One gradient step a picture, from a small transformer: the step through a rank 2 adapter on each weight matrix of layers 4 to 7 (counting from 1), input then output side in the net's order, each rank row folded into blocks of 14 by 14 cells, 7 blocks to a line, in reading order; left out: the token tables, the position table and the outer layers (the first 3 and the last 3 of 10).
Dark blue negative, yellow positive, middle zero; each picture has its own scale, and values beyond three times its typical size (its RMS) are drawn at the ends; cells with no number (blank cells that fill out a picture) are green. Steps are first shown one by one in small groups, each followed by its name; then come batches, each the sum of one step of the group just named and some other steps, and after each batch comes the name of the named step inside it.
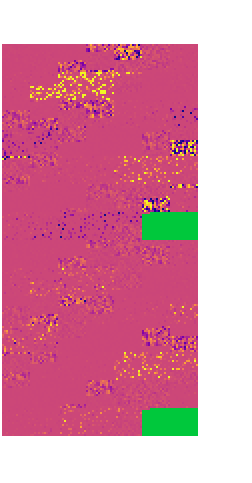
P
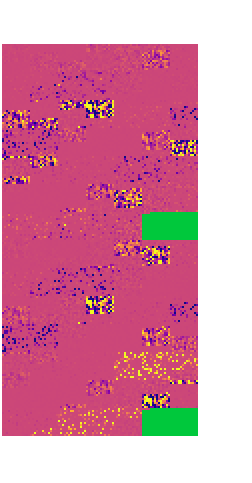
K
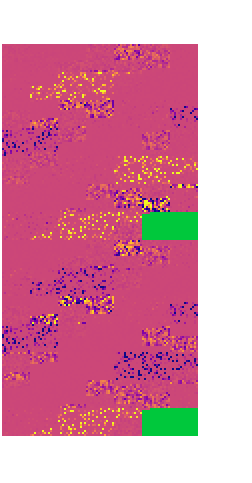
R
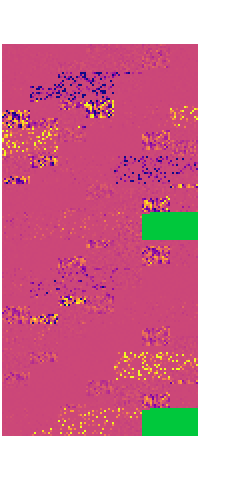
K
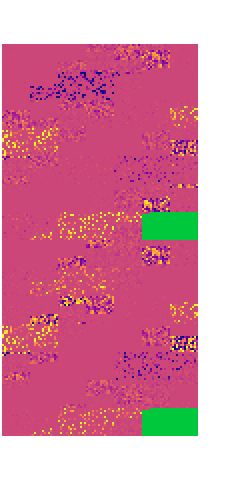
R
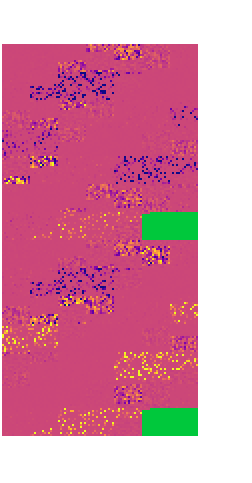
R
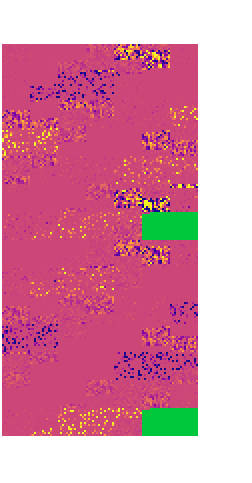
R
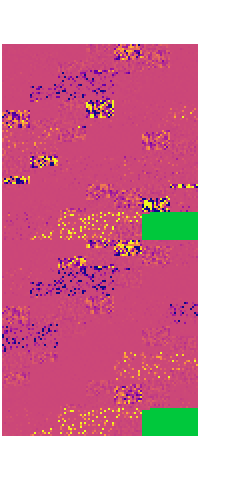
R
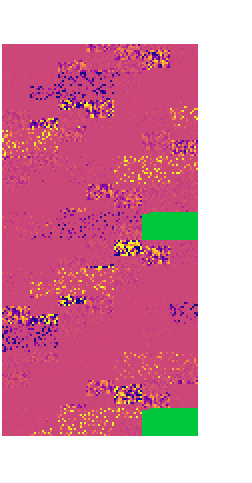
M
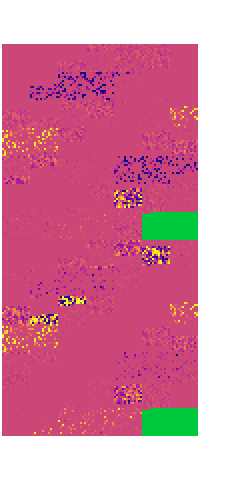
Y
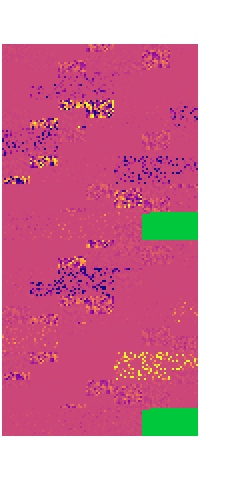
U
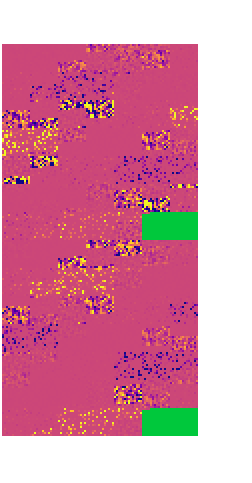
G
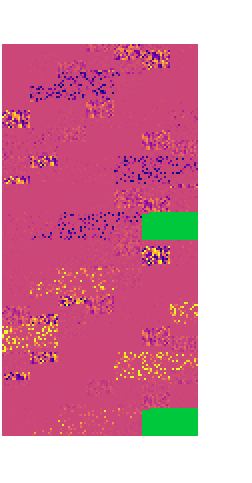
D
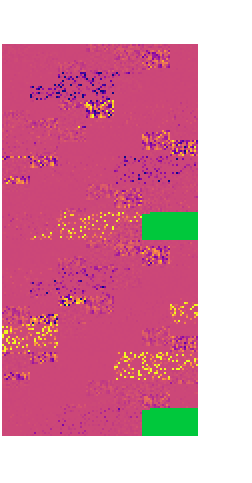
D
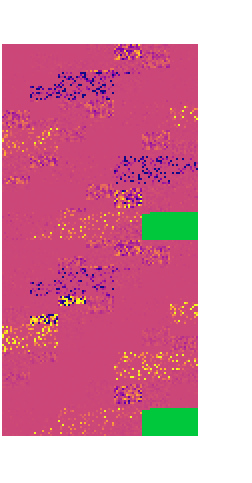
Y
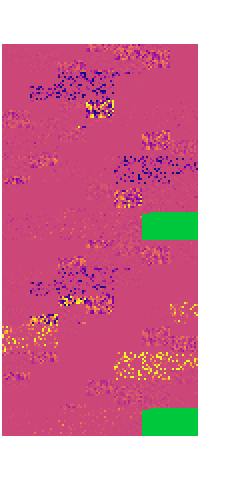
D
